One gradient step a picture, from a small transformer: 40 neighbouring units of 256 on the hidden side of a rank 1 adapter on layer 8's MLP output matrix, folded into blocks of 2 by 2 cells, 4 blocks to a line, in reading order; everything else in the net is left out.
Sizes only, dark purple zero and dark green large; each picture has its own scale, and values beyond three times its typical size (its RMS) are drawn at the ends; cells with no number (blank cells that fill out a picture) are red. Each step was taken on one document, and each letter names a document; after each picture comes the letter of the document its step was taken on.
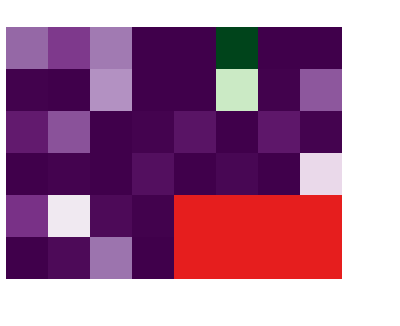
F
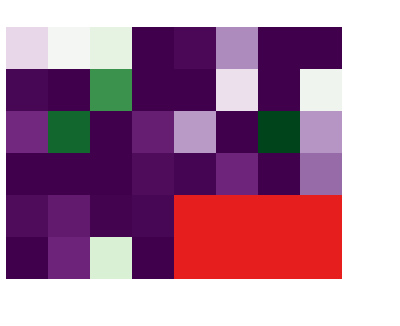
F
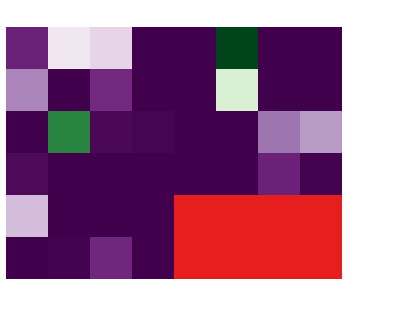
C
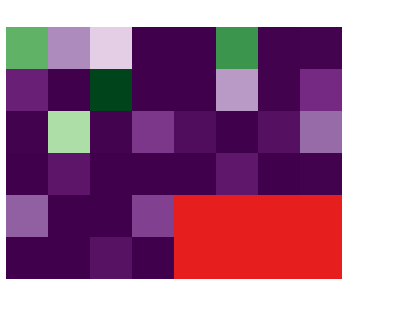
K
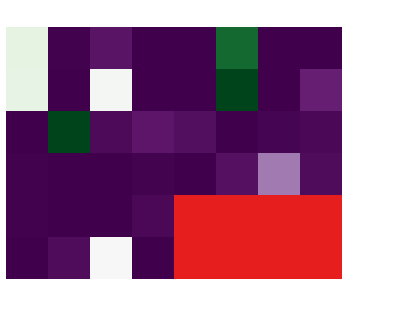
C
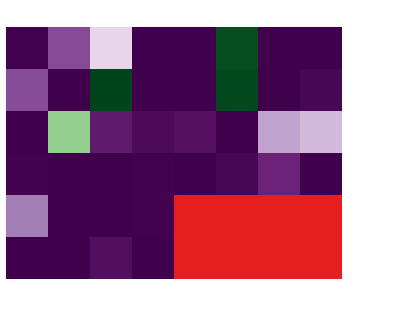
C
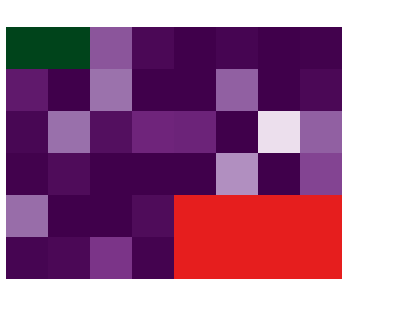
K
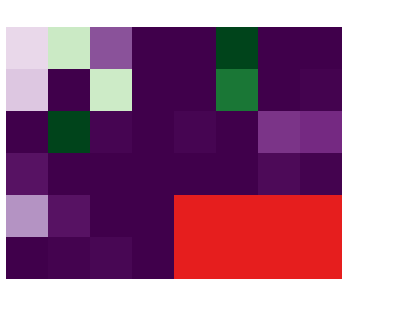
C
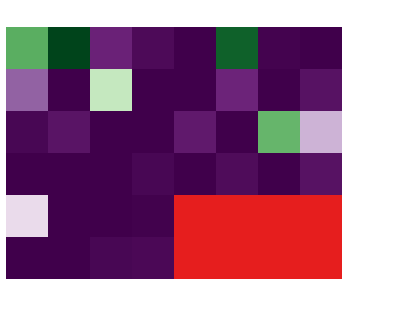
K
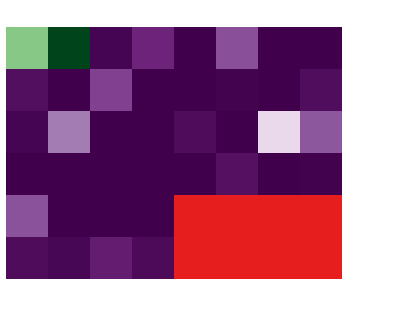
K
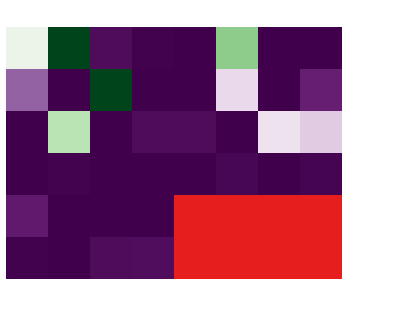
K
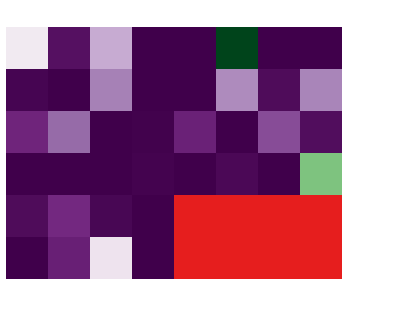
F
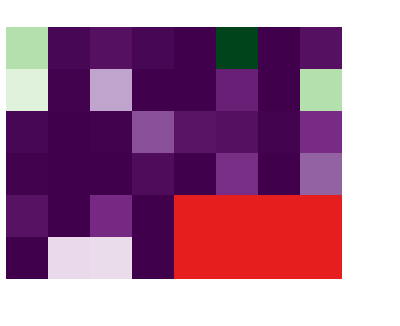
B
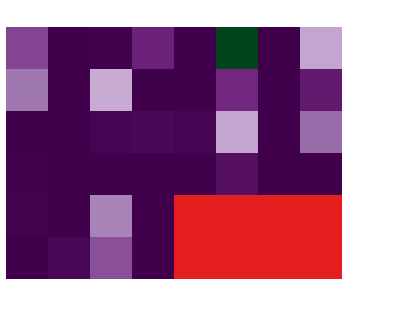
B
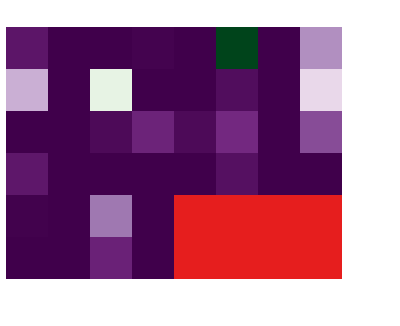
B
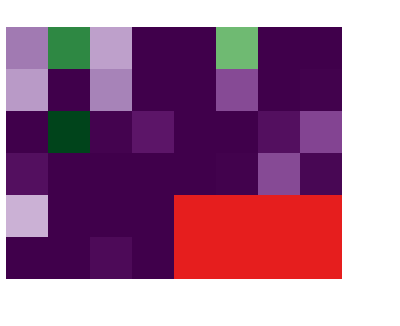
C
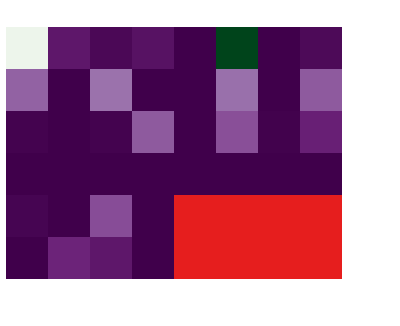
B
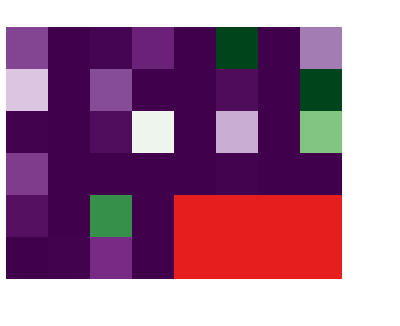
B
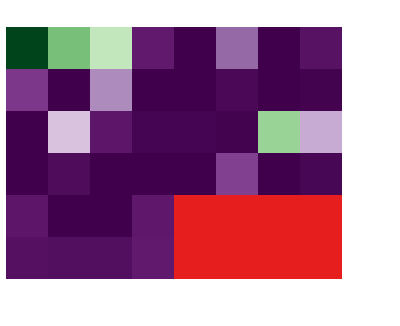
K
